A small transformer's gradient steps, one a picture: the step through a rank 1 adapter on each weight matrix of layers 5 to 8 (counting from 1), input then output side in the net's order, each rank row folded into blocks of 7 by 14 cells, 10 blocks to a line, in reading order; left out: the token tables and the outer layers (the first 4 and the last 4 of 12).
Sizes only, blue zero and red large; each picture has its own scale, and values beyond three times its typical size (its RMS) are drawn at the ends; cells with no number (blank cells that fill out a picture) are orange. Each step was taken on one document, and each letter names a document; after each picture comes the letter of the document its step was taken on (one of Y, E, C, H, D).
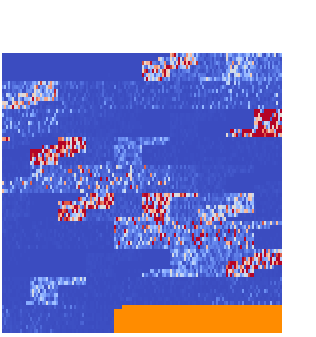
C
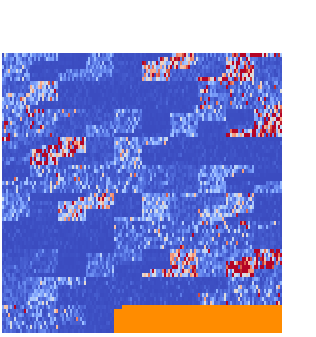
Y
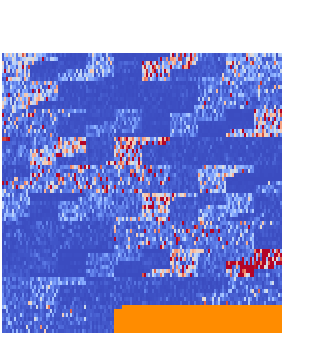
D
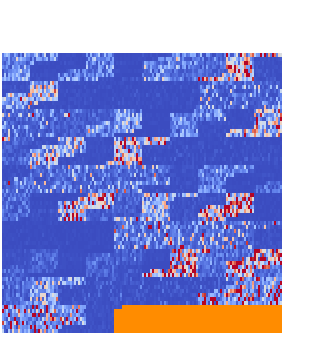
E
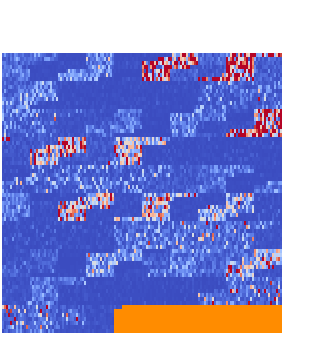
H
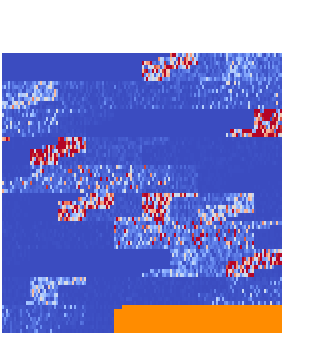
C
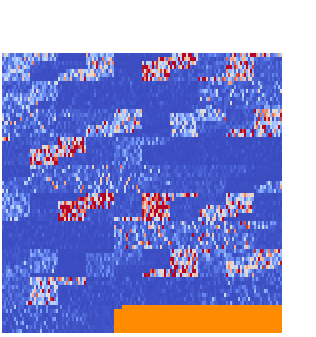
H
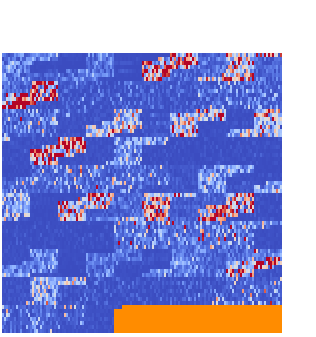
C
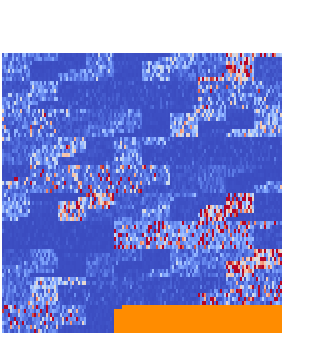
E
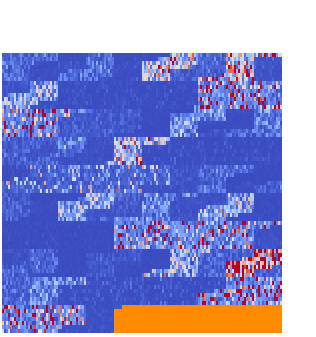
E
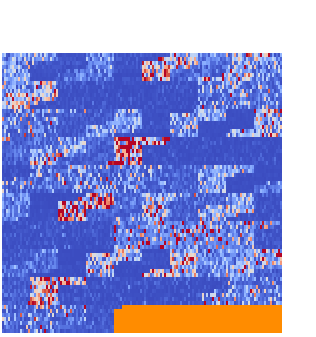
D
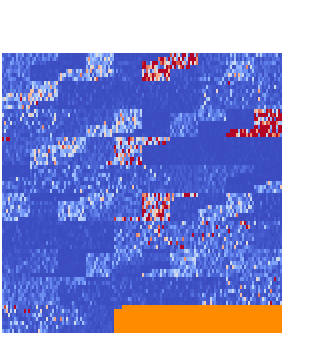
Y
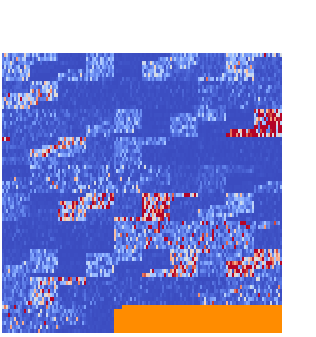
Y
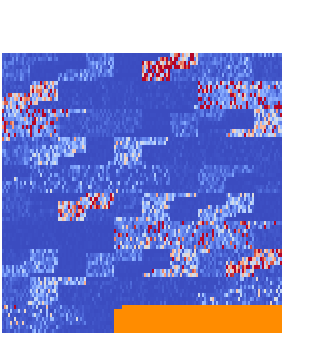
E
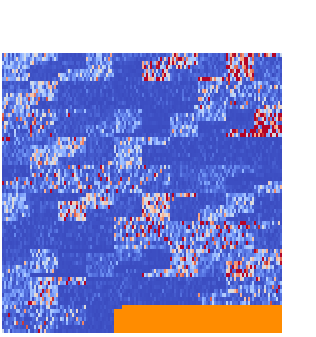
Y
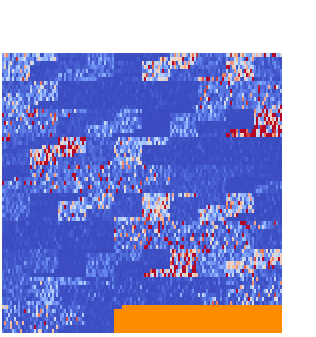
Y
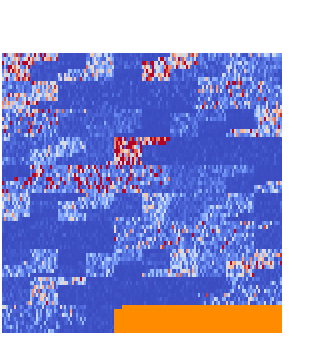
H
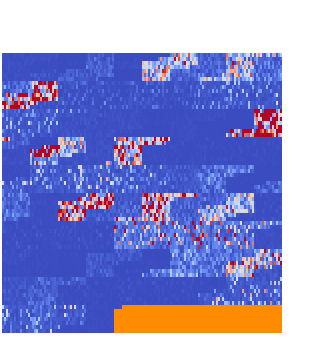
C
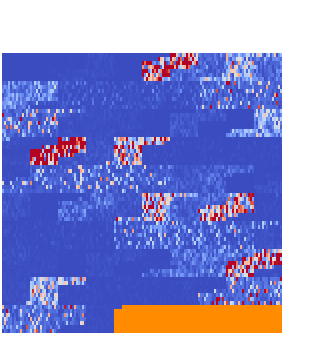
C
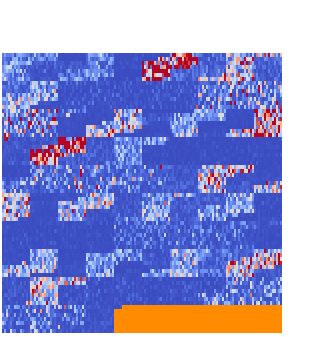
C
